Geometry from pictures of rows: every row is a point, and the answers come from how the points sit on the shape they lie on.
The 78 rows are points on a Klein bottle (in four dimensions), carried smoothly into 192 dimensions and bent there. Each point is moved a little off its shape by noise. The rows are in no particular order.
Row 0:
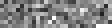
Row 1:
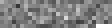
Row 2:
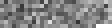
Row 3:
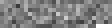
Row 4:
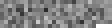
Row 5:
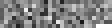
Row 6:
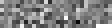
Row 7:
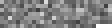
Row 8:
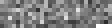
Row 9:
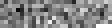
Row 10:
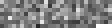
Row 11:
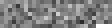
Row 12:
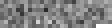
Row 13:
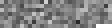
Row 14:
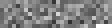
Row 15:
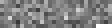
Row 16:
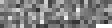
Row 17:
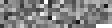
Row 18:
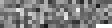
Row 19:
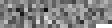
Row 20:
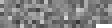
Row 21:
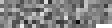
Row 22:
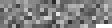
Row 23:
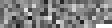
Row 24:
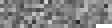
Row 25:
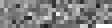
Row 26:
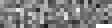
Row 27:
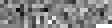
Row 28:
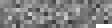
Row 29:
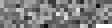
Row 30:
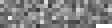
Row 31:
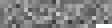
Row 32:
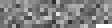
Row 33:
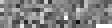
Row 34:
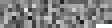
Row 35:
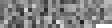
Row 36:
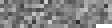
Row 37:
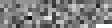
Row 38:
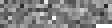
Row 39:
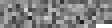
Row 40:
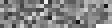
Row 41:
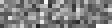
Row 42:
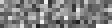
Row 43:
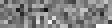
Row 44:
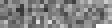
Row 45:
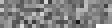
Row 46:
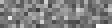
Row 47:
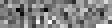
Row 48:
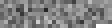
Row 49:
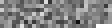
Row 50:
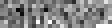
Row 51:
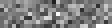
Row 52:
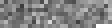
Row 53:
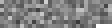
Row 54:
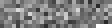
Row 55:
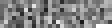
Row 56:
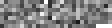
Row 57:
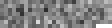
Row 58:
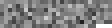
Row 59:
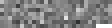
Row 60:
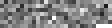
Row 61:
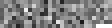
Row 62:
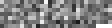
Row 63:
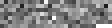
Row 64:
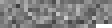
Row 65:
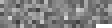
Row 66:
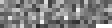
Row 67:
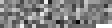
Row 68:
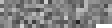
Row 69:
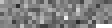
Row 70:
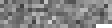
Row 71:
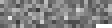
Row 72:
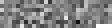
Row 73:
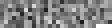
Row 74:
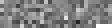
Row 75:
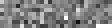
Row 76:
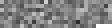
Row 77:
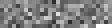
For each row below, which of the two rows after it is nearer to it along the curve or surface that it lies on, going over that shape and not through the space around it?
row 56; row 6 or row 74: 6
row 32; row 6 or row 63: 6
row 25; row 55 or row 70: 55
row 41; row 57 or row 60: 60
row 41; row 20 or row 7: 7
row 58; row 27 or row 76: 27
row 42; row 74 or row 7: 7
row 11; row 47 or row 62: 47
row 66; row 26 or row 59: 26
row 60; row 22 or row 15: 15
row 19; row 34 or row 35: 34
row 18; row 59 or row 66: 66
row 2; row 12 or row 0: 12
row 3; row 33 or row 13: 33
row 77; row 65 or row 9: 65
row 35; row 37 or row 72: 37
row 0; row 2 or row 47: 47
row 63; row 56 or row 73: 56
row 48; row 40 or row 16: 40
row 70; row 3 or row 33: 33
